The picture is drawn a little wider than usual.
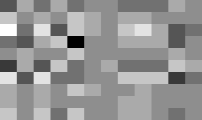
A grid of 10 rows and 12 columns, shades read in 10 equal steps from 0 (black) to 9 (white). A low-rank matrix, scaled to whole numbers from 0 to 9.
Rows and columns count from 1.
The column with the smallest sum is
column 11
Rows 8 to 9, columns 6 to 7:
6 5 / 5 5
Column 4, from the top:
6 5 3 7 5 7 4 5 5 4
